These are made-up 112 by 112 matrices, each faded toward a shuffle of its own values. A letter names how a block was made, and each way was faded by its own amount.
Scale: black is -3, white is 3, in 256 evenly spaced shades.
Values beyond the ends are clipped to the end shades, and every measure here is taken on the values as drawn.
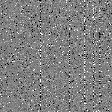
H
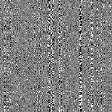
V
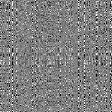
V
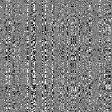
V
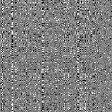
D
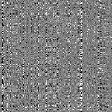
V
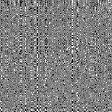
D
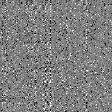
H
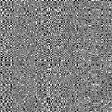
D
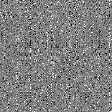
H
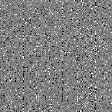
H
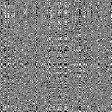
D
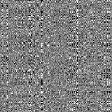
V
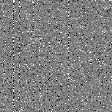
H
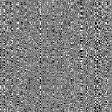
V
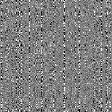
V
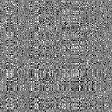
D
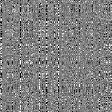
V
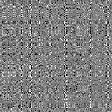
D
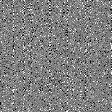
H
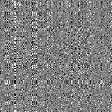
D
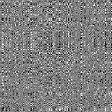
D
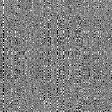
V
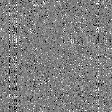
H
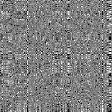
D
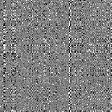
D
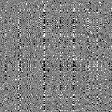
D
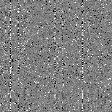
H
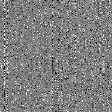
H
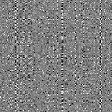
D
